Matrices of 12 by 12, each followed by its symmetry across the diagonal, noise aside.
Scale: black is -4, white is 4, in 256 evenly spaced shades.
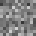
neither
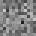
neither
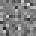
antisymmetric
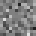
antisymmetric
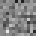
neither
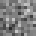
antisymmetric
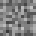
antisymmetric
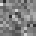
antisymmetric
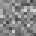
neither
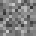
antisymmetric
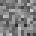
neither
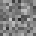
neither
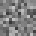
antisymmetric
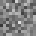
neither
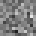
antisymmetric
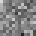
neither
